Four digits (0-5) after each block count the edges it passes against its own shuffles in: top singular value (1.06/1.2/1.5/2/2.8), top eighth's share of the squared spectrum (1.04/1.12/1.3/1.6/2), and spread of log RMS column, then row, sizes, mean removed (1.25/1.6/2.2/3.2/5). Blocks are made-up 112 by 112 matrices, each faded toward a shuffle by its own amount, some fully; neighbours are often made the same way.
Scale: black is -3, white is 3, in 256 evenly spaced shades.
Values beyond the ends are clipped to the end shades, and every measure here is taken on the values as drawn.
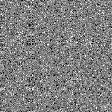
4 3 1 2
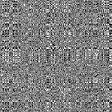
5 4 3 3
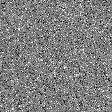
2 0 0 0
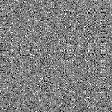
4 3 2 2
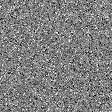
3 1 0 0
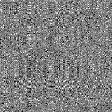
4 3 2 2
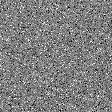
1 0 0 0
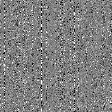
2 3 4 0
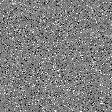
2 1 0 0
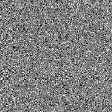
4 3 1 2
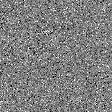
3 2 1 0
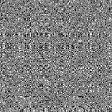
5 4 3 3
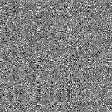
4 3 2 2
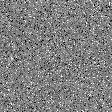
0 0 0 0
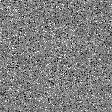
2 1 0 0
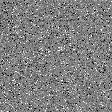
3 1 0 0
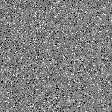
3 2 0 0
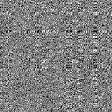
5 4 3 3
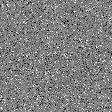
0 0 0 0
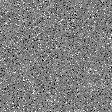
0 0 1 0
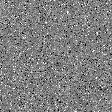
0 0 1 0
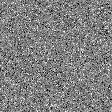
0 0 0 0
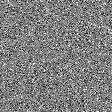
3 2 0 1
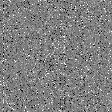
3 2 1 1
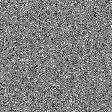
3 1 0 0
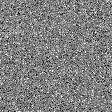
0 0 0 0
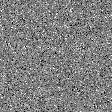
0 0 0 0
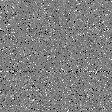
3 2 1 1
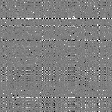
5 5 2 3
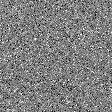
1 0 0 0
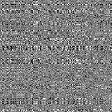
5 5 3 4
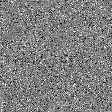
2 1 0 0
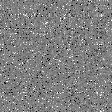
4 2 1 1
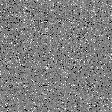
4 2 0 1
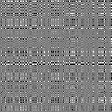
5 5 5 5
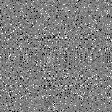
4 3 2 2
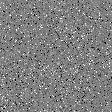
0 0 0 0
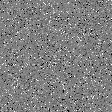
3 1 0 0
